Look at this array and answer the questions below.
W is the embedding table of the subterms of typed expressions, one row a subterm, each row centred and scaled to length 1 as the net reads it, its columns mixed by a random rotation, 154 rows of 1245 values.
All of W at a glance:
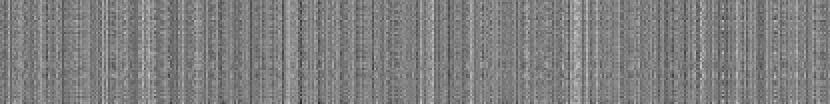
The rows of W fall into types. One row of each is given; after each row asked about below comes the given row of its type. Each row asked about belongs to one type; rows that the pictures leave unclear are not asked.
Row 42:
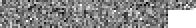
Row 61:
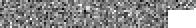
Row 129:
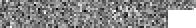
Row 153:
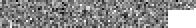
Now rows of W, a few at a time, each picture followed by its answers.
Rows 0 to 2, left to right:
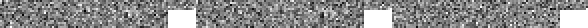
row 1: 42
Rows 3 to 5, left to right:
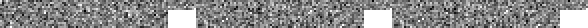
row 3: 61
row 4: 153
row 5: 153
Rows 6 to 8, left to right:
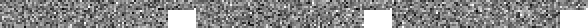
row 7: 153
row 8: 61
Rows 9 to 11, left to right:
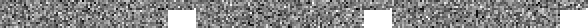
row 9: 129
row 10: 153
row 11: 42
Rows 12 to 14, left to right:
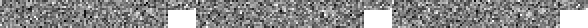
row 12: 42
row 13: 61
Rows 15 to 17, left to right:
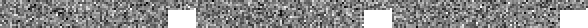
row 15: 42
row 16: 153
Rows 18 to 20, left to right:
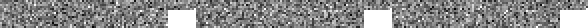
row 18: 153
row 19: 61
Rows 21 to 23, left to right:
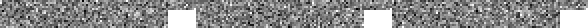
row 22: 153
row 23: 61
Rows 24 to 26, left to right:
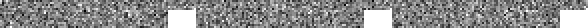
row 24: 61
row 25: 61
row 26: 129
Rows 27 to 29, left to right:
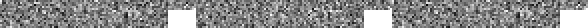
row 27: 42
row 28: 129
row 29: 42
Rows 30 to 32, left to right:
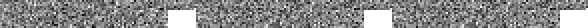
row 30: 153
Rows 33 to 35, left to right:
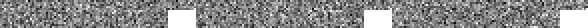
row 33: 61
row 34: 129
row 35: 153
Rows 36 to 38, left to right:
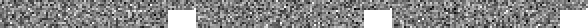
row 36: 61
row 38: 153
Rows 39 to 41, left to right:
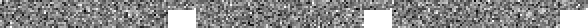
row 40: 153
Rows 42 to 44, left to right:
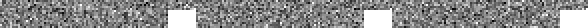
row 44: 153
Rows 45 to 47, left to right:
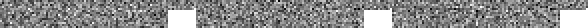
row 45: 61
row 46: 129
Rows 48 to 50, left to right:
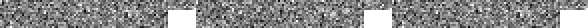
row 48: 61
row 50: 61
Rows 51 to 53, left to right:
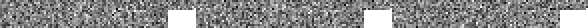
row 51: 129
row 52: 61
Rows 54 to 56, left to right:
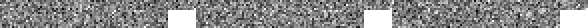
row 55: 61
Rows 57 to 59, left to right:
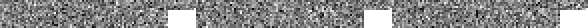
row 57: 153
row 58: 129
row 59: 42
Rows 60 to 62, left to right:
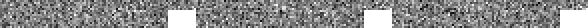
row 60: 129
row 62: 42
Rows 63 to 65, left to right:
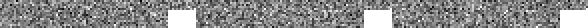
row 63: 153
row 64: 61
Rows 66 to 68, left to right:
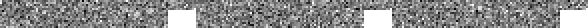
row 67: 153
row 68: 61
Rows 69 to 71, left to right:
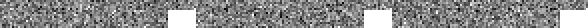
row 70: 42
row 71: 129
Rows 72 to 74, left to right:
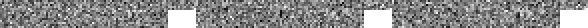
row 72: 61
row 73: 42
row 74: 42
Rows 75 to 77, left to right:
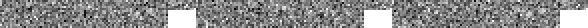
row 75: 42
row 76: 153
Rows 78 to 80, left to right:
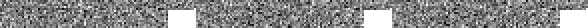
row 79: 153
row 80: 153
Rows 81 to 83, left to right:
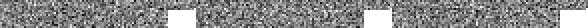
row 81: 153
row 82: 61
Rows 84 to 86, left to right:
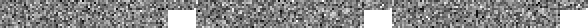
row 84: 129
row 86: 42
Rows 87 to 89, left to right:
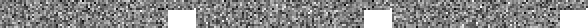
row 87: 129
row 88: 61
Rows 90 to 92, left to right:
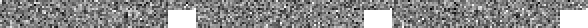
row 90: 42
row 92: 153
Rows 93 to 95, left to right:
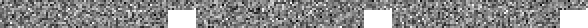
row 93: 61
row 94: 153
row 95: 61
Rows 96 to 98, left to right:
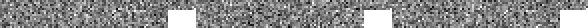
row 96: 129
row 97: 153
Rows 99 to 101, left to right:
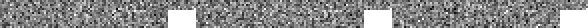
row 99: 129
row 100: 61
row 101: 153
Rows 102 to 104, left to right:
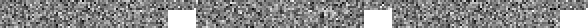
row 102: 129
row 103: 42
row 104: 129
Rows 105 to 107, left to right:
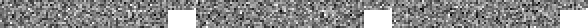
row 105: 61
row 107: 42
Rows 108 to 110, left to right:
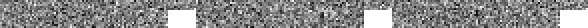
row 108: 153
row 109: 42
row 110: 153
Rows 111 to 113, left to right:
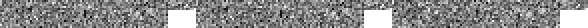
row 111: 42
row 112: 42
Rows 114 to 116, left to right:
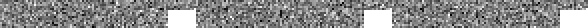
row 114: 153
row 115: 42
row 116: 42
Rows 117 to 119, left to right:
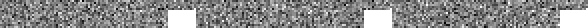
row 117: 129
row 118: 61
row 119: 153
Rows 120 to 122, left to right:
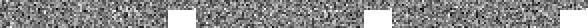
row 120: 129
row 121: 61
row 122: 42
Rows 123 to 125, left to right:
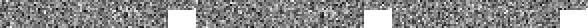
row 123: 129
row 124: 42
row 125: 61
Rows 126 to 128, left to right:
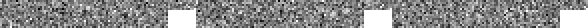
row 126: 153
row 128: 129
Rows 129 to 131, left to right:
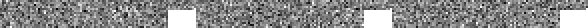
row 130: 153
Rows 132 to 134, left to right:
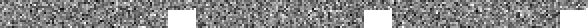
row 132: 153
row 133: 129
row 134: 61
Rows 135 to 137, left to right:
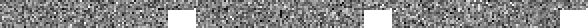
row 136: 42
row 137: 61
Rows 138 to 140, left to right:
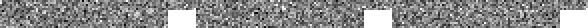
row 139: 61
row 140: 61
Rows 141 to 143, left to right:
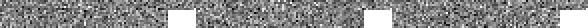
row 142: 61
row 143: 153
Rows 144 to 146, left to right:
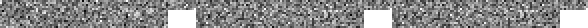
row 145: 61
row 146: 61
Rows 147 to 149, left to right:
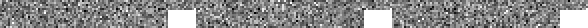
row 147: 129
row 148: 61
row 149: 153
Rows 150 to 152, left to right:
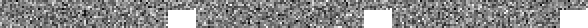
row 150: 153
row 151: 153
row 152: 61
